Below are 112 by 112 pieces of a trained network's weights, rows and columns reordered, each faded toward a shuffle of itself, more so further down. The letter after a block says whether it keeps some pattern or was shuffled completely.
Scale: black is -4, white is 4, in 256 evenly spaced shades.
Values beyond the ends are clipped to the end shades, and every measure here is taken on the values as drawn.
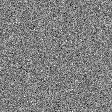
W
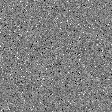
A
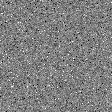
W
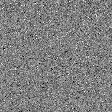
A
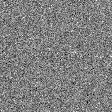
A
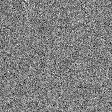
A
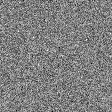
W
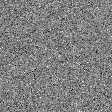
W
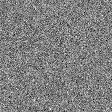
A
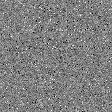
A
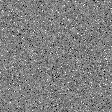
W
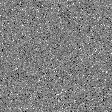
W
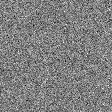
A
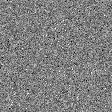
A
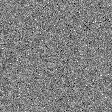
W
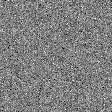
A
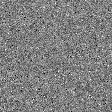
A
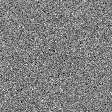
W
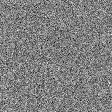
A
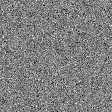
A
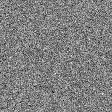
A
